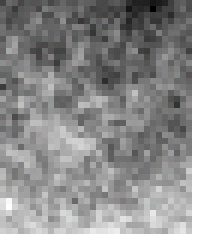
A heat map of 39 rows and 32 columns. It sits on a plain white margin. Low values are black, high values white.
Ninth with the lowest average: top right. Stripes: none. Slope: up to the bottom. Grain: blotchy. Histogram: bell-shaped.
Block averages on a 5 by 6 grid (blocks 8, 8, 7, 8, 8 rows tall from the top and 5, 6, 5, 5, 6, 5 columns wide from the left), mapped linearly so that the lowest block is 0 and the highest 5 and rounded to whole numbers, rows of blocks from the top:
111101
222122
343332
444323
544555
